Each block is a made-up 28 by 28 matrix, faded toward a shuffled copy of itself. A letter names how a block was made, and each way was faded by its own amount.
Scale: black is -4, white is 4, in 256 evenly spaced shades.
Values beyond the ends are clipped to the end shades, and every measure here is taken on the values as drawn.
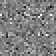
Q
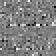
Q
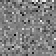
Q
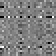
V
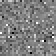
Q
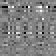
V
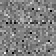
Q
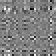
V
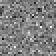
Q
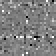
Q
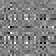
V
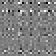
V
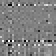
V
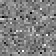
Q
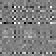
V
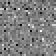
Q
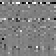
V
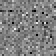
Q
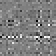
V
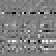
V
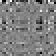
V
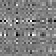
V
